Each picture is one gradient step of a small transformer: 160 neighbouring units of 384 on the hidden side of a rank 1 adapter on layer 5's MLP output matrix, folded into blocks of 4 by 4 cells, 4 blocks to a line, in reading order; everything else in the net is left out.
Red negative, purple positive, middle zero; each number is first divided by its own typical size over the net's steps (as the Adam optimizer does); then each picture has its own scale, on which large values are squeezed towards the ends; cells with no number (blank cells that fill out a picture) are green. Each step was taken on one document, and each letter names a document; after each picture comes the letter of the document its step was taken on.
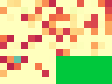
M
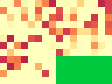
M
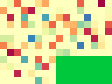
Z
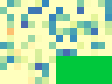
Z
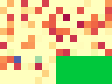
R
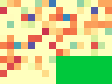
M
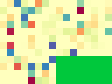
R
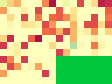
M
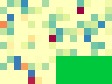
R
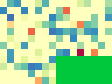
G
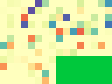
Z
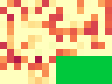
G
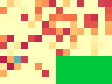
M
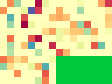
Z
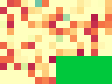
G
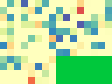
R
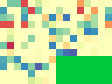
R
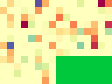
Z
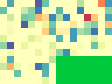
Z
